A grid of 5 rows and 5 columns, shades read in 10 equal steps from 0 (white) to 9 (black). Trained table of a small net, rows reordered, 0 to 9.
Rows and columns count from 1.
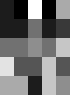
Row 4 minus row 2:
-7 -2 1 -6 -1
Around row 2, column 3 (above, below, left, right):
0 4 8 8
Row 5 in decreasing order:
8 4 3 3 2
